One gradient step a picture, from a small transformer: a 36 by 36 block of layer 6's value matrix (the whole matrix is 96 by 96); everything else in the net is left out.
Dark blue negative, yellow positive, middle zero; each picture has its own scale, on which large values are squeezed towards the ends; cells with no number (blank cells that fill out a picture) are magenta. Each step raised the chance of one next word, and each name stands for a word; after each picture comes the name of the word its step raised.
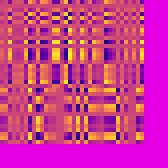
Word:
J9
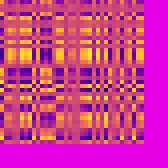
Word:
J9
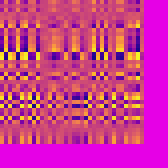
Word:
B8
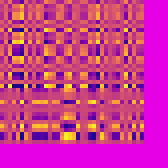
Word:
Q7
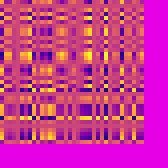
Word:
J9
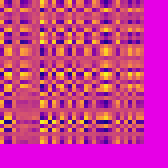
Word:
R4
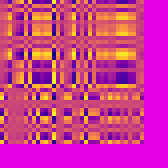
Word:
J9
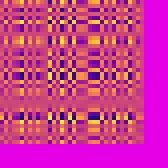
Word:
R4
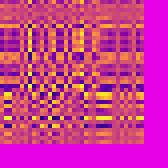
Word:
B8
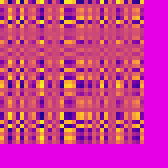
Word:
R4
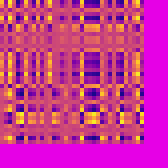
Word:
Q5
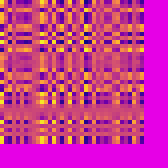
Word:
R4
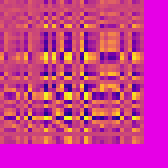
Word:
B8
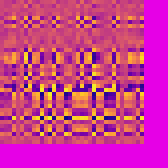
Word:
B8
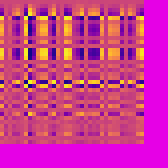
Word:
J9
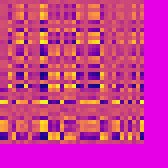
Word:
Q7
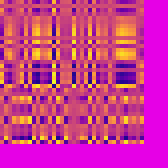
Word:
J9
